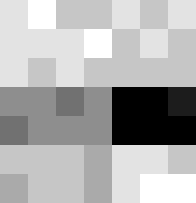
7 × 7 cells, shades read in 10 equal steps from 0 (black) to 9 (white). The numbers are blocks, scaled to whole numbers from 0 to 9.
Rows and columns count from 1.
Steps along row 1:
up down same up down up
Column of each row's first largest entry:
2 4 1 1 2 5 6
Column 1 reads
8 8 8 5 4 7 6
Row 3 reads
8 7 8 7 7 7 7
